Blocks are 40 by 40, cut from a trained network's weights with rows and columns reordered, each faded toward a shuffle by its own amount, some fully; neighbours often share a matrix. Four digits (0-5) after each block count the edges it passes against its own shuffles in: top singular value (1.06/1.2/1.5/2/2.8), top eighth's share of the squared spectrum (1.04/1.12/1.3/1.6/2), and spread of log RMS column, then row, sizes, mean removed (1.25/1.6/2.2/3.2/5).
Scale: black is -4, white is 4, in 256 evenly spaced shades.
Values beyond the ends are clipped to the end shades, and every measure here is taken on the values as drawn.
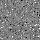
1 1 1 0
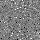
0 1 0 0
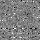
2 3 0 2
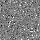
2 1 0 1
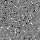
0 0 0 0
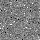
0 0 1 0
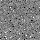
1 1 0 0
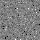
0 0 0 0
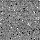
0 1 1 0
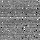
3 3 1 1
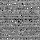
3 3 1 1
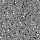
0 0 0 0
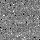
0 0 0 0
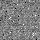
0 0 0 0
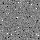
0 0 0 0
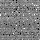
2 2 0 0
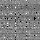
2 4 2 1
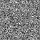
2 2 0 0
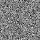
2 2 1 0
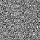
3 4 1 1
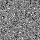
1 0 0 0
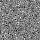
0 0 0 0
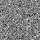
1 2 0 0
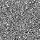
2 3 0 1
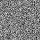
2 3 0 0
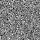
0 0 1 0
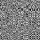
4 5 2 2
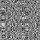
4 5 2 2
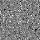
1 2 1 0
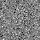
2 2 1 0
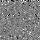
2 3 0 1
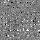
2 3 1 2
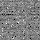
2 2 1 0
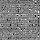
2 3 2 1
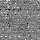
2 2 1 1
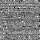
2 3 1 2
